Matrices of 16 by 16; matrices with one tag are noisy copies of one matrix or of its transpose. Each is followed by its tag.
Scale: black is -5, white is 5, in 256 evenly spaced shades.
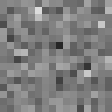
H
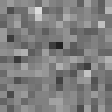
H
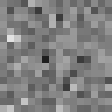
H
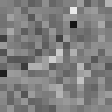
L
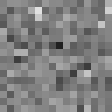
H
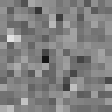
H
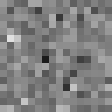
H
